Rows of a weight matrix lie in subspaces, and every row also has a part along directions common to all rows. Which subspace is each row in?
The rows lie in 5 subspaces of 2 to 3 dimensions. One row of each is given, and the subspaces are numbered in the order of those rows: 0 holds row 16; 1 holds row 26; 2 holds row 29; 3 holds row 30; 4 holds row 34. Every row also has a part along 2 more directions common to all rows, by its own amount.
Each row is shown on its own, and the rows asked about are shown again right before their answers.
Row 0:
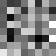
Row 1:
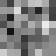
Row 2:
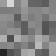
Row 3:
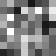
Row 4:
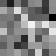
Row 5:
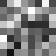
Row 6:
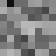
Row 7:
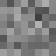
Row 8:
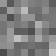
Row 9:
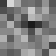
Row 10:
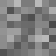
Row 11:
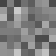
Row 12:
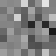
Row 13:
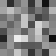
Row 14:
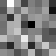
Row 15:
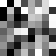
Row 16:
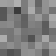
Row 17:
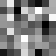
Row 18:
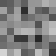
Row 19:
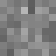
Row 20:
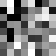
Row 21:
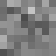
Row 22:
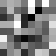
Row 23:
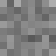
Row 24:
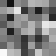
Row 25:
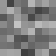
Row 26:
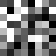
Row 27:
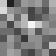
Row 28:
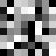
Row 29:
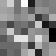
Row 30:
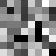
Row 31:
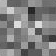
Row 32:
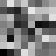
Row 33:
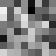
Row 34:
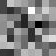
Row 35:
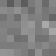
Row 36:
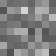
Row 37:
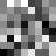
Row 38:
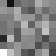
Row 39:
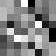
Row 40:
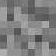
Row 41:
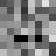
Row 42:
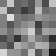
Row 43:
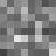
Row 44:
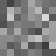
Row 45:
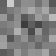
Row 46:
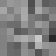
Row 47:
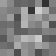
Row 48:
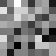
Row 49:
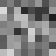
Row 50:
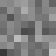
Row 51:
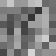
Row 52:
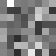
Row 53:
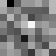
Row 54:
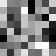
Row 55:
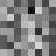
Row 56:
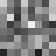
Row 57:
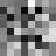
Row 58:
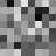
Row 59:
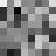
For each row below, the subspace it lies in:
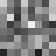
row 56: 4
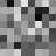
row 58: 2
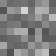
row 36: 0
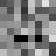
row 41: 3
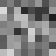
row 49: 0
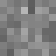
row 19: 0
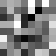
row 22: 4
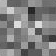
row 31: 4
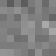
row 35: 2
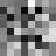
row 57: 1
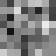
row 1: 1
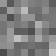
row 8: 3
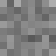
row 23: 0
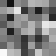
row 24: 1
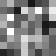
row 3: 1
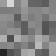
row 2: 2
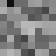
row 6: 4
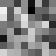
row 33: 0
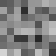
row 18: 3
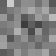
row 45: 0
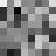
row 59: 0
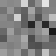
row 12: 2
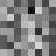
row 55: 3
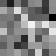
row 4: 2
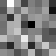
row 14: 4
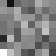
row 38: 2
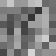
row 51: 1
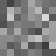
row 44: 0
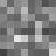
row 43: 3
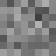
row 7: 2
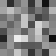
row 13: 3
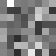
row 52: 3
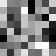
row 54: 0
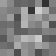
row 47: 2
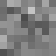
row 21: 1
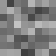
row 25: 4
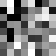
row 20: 1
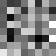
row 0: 1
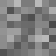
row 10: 1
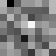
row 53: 4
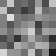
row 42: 3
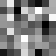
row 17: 1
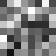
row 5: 1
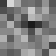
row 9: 4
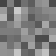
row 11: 0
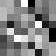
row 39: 2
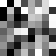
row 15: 0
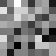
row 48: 1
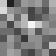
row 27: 4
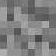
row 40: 0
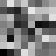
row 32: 4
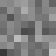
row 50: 3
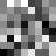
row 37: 2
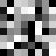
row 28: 3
